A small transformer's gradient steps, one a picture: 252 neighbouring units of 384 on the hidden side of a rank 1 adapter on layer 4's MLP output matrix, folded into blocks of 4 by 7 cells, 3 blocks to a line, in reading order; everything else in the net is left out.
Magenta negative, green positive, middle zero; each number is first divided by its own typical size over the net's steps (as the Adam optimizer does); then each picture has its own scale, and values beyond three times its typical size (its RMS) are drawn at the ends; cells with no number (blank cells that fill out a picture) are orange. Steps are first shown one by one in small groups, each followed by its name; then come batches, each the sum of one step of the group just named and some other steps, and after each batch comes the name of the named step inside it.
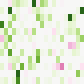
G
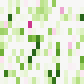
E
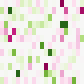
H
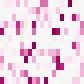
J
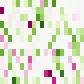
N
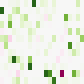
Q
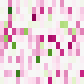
H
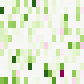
Q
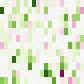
Q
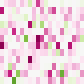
N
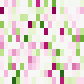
N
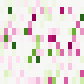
E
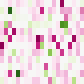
H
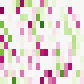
N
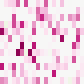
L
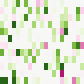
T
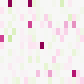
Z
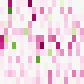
Z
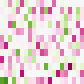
T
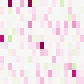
Z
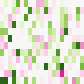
T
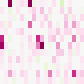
Z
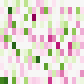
T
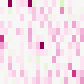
Z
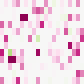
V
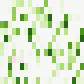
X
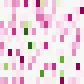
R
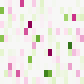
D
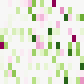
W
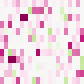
V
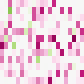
W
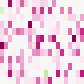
D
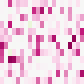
V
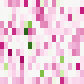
R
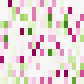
X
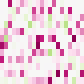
X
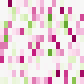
X
